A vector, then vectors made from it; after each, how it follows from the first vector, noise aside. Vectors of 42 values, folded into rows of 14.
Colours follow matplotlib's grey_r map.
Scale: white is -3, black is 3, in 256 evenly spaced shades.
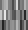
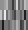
copied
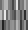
copied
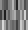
negated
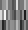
copied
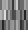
copied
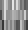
sign-scrambled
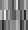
copied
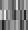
copied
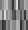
copied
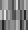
copied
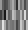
negated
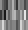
negated
